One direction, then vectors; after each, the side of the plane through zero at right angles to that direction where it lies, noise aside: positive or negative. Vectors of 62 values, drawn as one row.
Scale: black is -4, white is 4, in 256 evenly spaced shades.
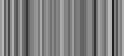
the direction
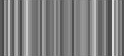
negative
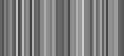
negative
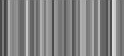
negative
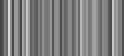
negative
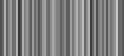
negative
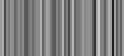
positive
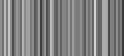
negative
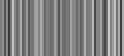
positive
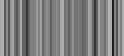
positive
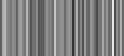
negative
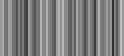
positive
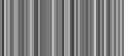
negative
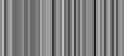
positive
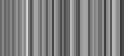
negative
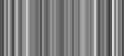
negative
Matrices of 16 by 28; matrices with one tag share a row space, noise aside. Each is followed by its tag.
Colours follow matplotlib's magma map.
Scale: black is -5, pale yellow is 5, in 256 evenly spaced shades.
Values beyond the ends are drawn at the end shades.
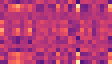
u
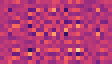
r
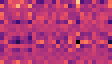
u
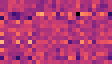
u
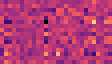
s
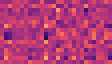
s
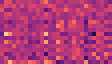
s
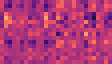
s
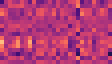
u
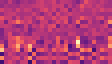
u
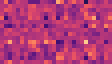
s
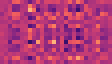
r
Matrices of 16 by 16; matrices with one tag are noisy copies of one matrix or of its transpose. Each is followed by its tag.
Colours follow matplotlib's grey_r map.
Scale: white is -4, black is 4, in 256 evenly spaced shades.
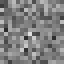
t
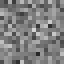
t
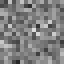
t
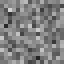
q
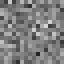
t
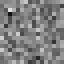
q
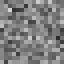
q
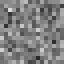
q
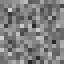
q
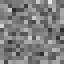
q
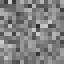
t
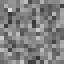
q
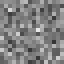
q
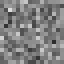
q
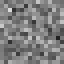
q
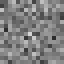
t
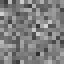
t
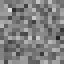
q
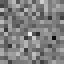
t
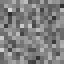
q
